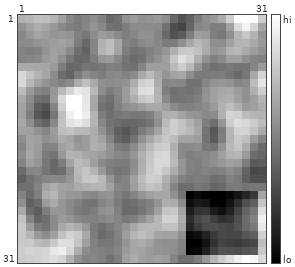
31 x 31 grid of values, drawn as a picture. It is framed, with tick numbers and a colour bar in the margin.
An odd patch, lower than its surroundings, sits in the bottom right. The bottom right is the ninth with the lowest average. Values change most from cell to cell in the bottom right. The field is mottled with small blotches.
